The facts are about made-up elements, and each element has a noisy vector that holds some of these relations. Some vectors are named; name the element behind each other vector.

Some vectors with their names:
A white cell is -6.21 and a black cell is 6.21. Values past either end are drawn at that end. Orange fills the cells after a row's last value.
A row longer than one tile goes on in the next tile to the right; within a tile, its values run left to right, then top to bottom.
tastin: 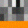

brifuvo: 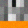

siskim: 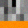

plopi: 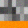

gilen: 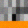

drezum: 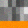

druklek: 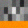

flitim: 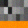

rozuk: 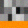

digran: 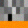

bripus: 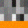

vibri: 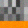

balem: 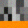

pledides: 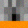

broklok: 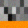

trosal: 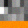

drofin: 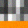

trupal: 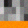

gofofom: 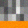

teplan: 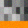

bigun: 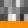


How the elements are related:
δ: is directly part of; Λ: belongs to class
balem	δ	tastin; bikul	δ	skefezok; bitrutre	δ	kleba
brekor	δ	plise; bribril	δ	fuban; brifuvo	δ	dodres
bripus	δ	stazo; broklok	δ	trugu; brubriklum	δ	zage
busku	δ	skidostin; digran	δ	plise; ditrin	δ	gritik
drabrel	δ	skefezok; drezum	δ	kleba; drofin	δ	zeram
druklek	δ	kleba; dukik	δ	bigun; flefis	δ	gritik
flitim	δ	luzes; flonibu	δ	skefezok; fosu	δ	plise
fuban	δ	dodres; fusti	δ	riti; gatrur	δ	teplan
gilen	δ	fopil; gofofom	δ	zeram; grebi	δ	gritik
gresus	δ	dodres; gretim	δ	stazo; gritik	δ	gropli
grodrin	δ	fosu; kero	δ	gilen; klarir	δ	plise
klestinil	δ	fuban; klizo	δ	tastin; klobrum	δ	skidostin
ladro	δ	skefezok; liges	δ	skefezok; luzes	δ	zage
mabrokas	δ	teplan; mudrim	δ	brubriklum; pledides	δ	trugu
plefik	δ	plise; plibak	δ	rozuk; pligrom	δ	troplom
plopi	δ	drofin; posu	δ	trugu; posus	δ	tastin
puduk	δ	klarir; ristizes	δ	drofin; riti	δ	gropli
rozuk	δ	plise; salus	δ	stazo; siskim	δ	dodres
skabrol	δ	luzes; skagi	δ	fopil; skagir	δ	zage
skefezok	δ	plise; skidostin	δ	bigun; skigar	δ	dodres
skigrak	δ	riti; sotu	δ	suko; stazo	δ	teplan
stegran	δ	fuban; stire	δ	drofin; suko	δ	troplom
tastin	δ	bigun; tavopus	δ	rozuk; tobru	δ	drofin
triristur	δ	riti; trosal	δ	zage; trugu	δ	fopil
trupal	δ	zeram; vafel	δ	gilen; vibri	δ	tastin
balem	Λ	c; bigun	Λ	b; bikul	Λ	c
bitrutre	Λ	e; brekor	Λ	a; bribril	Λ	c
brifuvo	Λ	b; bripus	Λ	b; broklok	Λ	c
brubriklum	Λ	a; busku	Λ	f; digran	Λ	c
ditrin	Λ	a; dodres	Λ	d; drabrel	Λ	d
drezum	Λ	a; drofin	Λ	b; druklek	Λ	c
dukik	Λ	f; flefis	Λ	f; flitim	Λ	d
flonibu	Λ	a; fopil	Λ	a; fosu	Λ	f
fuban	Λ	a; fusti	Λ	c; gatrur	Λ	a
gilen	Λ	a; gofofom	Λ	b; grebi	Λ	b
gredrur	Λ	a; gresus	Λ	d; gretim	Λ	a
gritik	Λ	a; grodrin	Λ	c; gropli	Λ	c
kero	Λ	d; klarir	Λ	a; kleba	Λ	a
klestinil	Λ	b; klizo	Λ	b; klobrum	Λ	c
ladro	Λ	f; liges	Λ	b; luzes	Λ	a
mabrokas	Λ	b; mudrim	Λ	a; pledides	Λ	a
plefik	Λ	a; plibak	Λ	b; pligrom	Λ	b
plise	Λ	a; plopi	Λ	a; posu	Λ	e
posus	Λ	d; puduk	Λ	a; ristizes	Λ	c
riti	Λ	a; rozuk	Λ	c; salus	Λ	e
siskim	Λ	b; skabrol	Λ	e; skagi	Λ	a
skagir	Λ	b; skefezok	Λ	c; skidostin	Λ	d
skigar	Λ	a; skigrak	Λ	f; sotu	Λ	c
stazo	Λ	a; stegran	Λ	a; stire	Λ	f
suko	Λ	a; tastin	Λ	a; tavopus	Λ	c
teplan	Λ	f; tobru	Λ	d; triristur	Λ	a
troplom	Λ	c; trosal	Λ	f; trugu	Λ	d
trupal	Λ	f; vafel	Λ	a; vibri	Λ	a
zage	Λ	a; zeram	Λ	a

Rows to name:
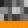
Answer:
kero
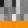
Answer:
plibak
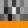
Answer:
bribril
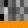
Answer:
skabrol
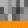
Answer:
gredrur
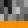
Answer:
tobru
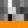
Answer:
skefezok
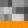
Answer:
fosu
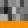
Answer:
ristizes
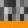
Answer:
salus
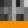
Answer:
posus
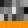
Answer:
trugu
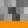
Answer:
mudrim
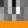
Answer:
liges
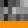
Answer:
gresus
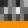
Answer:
drabrel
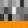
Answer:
klobrum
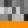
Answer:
ladro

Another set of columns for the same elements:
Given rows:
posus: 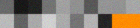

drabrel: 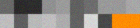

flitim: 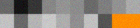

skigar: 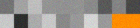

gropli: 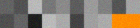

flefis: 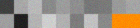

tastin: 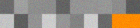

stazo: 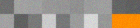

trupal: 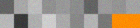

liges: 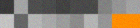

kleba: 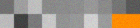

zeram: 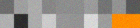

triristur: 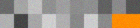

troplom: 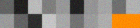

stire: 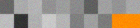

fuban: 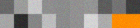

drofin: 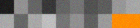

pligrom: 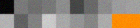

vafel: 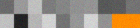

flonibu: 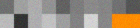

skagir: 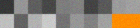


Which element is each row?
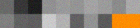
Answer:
skidostin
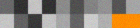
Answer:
druklek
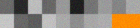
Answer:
sotu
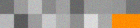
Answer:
suko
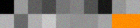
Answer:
grebi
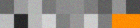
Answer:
plopi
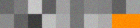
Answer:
fusti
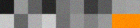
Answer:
gofofom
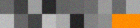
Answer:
balem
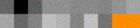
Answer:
dodres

